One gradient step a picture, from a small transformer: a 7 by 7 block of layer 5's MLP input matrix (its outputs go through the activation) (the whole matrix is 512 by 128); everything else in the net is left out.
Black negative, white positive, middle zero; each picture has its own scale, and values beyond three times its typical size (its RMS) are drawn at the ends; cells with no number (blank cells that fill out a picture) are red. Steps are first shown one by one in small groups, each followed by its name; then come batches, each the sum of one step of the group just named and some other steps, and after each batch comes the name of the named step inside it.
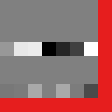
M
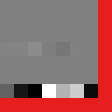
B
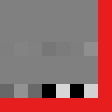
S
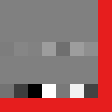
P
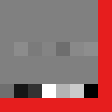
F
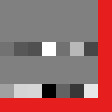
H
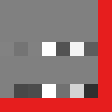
F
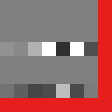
M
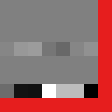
F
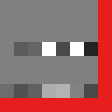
F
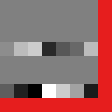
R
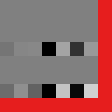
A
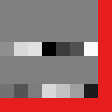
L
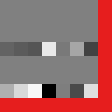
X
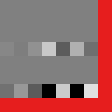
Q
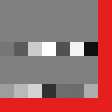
X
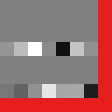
L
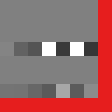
R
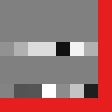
L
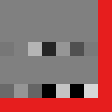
A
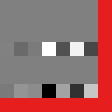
Q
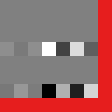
Q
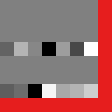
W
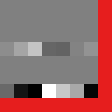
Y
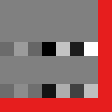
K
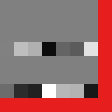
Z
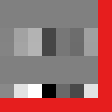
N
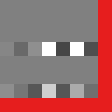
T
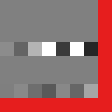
Z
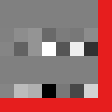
N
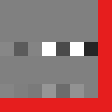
T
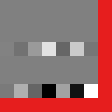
K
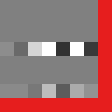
T
